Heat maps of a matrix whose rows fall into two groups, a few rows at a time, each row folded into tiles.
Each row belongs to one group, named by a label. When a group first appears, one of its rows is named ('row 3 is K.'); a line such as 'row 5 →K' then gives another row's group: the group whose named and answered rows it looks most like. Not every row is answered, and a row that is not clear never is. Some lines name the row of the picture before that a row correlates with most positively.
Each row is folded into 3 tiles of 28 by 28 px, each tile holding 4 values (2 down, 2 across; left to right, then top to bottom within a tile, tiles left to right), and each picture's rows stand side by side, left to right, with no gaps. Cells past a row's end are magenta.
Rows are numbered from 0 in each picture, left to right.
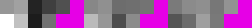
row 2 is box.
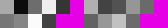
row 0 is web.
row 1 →web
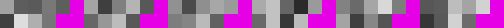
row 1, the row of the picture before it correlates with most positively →0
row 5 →box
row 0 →web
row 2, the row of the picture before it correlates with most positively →0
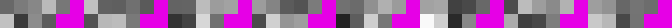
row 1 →web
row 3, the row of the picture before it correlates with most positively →0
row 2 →box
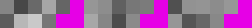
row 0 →web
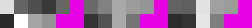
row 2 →box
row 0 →web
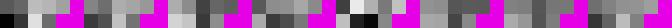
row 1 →box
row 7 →box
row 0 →box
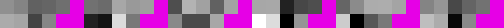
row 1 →box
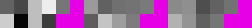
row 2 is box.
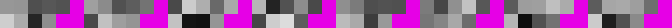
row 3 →web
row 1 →web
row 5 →web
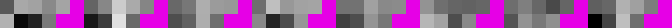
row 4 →box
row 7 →box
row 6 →web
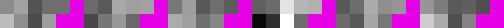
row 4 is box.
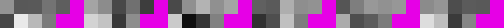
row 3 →box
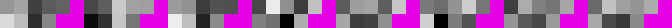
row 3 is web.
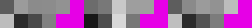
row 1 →box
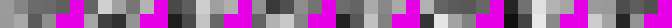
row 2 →box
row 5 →web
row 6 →box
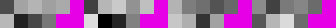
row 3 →web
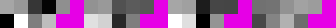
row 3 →box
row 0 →web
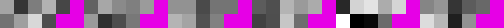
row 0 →web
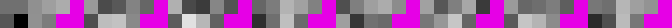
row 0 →box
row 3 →box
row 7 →box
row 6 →web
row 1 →web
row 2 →web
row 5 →web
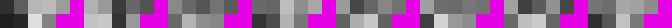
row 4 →web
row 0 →box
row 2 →web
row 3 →box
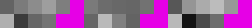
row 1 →web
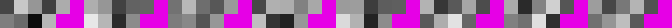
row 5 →web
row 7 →web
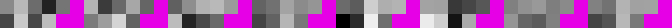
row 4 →box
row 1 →web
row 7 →box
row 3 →box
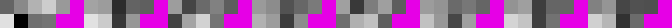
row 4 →web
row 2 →web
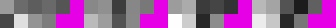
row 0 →web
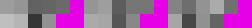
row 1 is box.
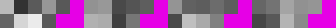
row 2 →web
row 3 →box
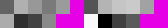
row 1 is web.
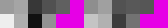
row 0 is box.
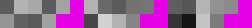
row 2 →box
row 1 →web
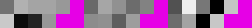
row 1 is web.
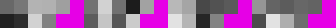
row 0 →box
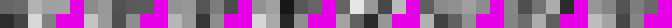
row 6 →web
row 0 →box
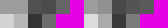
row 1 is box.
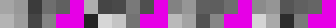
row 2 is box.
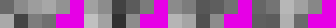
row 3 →box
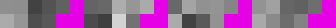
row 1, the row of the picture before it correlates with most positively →3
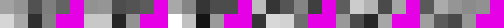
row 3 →web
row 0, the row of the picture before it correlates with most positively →0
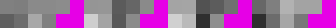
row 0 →box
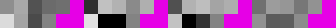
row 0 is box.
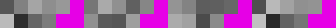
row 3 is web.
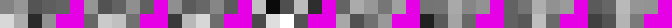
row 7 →box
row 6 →box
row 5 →box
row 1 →web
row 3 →web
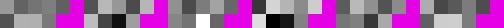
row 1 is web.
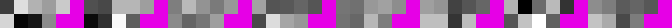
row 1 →box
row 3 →web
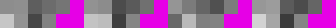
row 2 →web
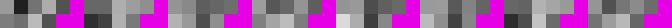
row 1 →box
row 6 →box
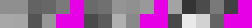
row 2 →web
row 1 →box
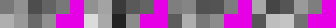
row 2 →web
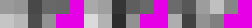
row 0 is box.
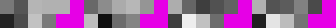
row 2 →web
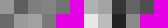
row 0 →web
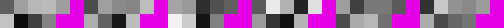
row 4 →web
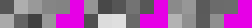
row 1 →web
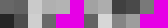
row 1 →web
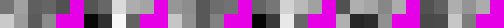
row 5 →box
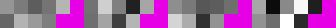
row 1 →web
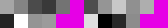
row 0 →web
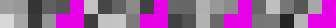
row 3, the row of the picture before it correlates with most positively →1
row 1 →web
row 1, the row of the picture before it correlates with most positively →0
